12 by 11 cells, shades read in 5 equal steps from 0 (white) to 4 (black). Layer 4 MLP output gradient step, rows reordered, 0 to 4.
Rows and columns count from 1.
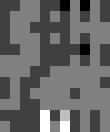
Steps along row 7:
same same up same down same same same same same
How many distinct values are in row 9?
2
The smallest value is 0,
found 3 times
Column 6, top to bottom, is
3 2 3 2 3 3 2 2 2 2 3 2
